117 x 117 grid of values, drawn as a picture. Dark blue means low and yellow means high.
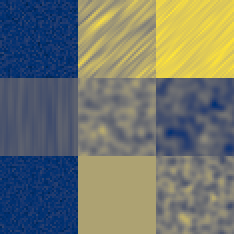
It is made of 3 by 3 panels. Panel 1,1: very low, fine-grained, faint in contrast. Panel 1,2: high, slanting up to the right. Panel 1,3: very high, slanting up to the right, faint in contrast. Panel 2,1: low, streaked downward, faint in contrast. Panel 2,2: middling, blotchy. Panel 2,3: low, blotchy. Panel 3,1: very low, fine-grained, faint in contrast. Panel 3,2: high, flat. Panel 3,3: middling, blotchy.
